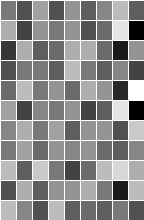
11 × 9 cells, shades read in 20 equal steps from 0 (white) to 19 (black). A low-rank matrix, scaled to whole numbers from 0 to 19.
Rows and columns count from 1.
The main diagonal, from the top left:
10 14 12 12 11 14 8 12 6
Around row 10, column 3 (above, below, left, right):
4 13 6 8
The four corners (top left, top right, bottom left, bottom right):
10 12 5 13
